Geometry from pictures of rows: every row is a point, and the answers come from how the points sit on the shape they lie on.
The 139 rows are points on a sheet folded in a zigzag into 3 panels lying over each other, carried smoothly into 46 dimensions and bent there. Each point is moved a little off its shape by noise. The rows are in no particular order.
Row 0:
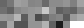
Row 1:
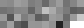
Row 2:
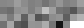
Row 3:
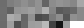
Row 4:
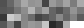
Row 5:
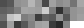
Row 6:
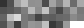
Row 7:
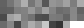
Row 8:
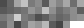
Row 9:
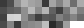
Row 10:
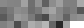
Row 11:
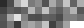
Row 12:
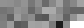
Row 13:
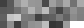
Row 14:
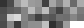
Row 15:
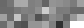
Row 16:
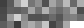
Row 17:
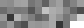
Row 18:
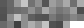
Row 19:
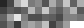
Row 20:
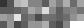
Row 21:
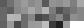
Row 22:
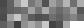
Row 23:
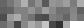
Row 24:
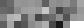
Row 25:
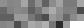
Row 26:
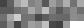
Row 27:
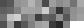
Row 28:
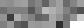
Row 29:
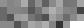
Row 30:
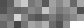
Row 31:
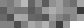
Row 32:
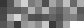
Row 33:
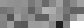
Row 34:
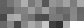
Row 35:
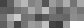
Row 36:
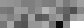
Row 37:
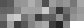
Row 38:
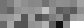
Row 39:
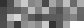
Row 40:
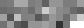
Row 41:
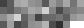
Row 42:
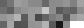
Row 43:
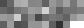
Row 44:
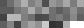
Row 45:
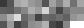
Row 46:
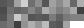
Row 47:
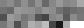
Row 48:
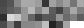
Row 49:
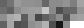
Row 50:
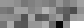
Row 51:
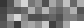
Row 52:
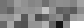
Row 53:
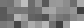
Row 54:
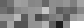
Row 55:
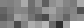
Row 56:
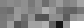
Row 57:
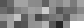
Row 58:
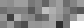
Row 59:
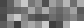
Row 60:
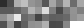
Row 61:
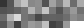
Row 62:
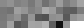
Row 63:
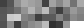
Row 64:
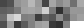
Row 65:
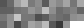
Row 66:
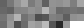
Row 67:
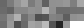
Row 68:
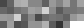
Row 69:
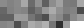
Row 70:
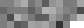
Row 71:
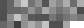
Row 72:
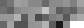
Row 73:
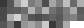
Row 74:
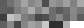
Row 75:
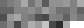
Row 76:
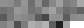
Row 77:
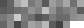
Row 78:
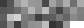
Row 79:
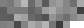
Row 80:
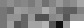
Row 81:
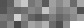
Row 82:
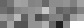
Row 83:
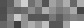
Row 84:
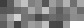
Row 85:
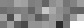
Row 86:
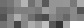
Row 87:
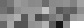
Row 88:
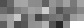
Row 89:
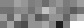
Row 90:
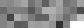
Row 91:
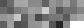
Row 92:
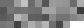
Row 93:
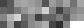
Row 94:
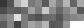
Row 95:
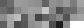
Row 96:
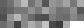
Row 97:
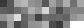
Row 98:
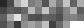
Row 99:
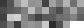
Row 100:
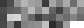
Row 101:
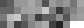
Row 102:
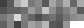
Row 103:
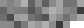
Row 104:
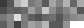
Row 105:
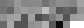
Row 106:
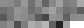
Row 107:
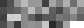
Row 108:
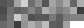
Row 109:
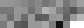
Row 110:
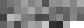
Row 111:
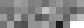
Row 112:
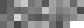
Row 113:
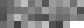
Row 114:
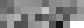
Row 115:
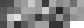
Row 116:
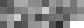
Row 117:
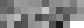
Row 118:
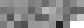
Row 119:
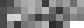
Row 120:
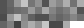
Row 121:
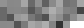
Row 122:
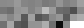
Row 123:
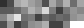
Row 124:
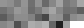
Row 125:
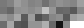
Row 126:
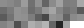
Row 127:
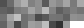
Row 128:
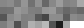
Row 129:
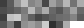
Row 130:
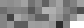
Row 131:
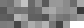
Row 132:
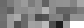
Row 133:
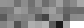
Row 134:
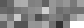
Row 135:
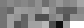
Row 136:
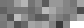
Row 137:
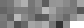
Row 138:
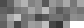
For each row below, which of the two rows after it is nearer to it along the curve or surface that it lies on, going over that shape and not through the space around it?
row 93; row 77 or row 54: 54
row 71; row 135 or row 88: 135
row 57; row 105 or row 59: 105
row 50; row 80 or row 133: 80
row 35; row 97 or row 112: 112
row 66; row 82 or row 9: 9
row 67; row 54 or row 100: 100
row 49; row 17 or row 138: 17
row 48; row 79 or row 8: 8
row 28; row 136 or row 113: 136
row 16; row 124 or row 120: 120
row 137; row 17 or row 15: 17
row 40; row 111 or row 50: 111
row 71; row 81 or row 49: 81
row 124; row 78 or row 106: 106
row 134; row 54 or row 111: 54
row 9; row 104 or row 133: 104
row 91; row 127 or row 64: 64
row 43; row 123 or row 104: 123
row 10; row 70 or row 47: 47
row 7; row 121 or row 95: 121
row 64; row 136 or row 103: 136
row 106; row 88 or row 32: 32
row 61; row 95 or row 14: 14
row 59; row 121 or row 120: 120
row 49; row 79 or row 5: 5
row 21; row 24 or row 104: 104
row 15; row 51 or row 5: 5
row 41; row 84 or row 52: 52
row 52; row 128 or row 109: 109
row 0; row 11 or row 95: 95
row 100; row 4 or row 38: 4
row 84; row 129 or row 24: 129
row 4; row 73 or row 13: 73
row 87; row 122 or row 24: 24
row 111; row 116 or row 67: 116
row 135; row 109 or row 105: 109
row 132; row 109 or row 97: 109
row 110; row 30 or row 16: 16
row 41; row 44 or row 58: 58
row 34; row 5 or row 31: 31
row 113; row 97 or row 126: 126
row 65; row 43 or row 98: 98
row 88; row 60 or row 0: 0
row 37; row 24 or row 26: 24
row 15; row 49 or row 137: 49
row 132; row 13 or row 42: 13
